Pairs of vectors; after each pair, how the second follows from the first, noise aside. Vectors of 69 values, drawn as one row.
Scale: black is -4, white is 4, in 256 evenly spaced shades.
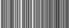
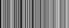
negated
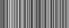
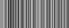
negated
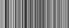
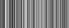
negated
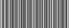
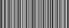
negated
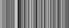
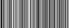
shuffled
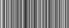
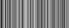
negated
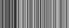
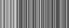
negated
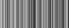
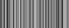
shuffled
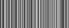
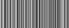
negated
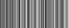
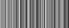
negated
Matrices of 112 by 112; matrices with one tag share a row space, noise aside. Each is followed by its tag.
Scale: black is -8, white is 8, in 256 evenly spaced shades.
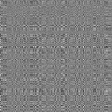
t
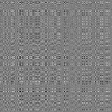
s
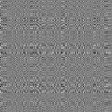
t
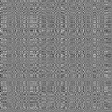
t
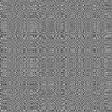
t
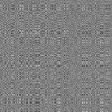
s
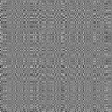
t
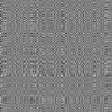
t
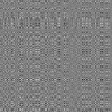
s
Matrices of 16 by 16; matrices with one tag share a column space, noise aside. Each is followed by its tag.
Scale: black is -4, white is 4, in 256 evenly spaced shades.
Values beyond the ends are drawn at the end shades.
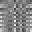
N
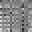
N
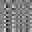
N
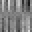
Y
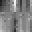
Y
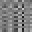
N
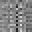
N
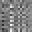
N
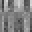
Y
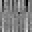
Y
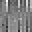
Y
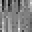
Y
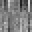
Y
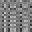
N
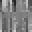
Y
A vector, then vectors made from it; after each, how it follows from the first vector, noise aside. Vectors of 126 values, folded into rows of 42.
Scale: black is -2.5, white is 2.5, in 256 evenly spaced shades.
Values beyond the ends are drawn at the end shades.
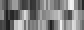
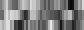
negated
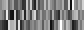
sign-scrambled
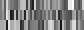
sign-scrambled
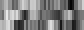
negated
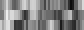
negated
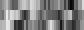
negated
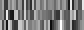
sign-scrambled
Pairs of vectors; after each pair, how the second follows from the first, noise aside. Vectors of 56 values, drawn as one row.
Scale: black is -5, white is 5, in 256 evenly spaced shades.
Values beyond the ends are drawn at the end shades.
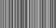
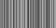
negated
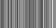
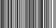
scaled up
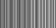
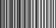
scaled up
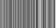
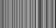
negated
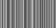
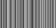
negated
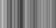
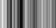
scaled up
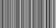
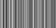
wrapped around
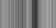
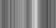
negated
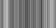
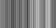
wrapped around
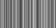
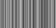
negated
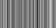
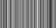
negated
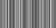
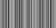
negated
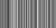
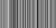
negated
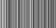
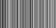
negated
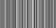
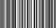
scaled up
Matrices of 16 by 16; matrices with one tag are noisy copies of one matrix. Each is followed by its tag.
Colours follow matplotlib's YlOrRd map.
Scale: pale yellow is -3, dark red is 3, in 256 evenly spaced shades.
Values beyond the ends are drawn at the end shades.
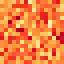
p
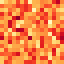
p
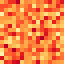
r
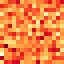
r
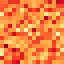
r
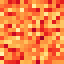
r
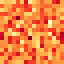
p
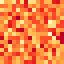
p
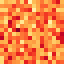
p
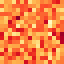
p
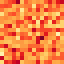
r
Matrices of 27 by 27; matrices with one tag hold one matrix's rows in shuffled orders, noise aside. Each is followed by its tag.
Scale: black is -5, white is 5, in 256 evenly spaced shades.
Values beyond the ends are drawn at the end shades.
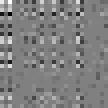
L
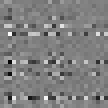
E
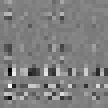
E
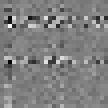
E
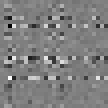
E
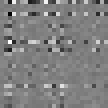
E
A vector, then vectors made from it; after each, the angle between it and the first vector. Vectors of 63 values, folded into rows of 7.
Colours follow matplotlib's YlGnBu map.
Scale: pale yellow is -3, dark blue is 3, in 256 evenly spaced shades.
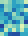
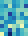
partly aligned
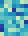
partly aligned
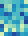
nearly parallel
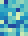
orthogonal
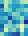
nearly parallel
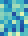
nearly opposite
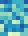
nearly opposite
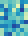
orthogonal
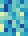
partly opposed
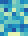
nearly opposite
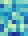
nearly parallel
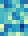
nearly opposite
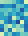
partly aligned
